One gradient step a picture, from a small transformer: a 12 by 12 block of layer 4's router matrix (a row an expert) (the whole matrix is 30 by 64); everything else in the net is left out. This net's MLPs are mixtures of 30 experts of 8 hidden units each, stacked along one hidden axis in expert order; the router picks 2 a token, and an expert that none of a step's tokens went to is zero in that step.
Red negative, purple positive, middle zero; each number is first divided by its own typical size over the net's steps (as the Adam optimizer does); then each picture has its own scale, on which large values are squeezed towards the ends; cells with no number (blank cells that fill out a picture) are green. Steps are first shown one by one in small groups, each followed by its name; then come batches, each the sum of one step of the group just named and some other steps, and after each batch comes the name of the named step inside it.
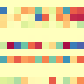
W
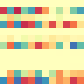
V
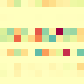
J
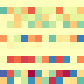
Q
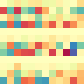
V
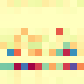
J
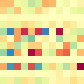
V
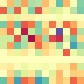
V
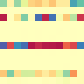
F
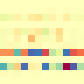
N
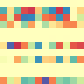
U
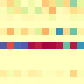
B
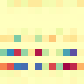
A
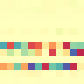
B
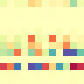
A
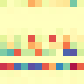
A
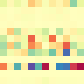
U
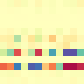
A
